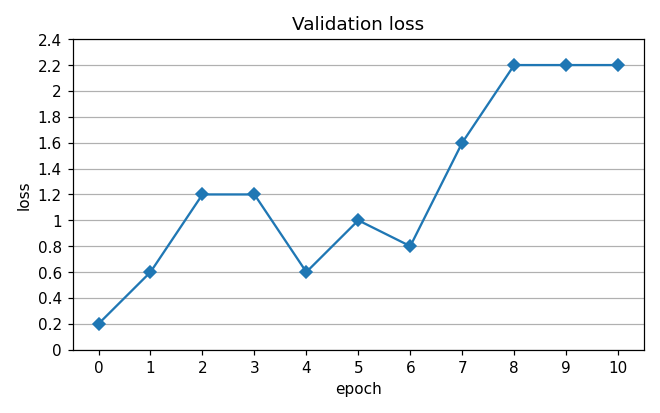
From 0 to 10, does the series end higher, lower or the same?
higher
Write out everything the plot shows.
Title: Validation loss
x-axis: epoch, ticks 0 1 2 3 4 5 6 7 8 9 10
y-axis: loss, ticks 0 0.2 0.4 0.6 0.8 1 1.2 1.4 1.6 1.8 2 2.2 2.4
Values:
0.2 0.6 1.2 1.2 0.6 1 0.8 1.6 2.2 2.2 2.2
